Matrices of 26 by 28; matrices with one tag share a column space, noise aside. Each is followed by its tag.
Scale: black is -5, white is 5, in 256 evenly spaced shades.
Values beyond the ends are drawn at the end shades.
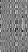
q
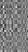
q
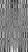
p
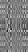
q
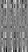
p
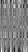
p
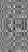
q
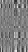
p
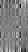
p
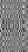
q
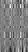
p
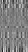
p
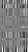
p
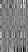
p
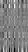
p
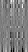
p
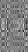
q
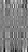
p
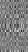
q
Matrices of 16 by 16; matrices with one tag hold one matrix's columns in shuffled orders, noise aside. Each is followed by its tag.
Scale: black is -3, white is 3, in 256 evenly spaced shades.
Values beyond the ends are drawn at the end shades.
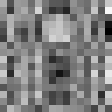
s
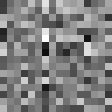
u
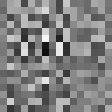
u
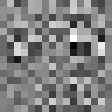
u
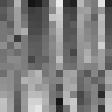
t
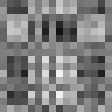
s
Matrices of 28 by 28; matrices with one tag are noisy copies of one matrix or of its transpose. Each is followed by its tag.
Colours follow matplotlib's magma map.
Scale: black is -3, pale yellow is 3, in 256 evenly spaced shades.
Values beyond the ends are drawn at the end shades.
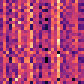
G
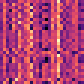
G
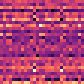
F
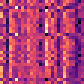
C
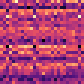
C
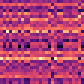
G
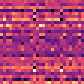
F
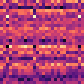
C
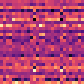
F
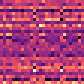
F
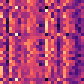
C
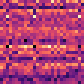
C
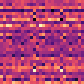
F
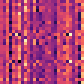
F
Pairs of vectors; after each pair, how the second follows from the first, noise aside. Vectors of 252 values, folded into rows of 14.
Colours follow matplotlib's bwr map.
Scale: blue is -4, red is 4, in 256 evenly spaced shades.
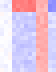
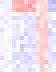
shrunk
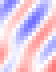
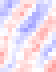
shrunk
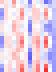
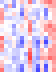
negated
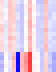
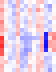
wrapped around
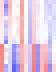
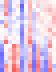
negated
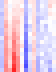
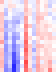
negated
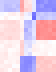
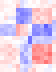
wrapped around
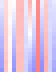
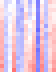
negated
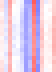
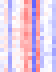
negated
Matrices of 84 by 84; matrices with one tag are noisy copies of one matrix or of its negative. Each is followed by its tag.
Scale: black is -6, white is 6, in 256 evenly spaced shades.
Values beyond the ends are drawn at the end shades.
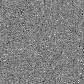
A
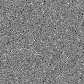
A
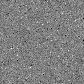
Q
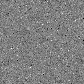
Q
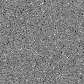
A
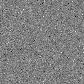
A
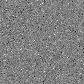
A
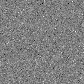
A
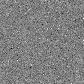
Q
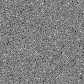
A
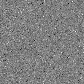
A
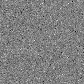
A
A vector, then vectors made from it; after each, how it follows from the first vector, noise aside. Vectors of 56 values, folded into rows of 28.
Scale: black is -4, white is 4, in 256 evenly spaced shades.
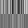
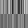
copied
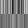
copied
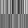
copied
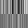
copied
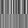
sign-scrambled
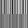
sign-scrambled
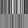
negated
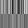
copied
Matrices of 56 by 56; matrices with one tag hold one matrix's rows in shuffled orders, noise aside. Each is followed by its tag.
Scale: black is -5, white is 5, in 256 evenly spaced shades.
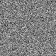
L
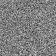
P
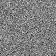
L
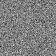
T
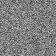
T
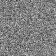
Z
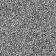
T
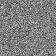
Z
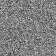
Z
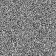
T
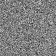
P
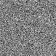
P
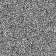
L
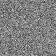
Z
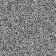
Z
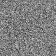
Z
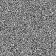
T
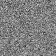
Z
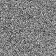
Z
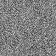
T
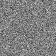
L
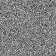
T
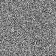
T
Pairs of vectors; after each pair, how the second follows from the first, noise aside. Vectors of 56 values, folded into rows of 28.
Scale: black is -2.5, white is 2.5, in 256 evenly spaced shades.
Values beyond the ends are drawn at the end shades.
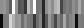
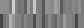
shrunk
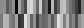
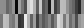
copied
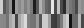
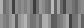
shrunk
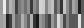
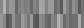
shrunk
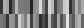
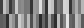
copied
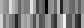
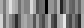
copied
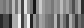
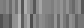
shrunk
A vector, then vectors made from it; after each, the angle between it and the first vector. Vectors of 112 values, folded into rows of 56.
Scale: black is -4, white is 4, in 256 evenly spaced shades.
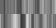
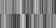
nearly opposite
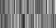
partly aligned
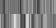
nearly parallel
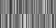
orthogonal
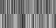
partly aligned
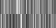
partly opposed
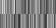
partly opposed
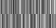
orthogonal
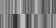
nearly opposite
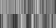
nearly opposite
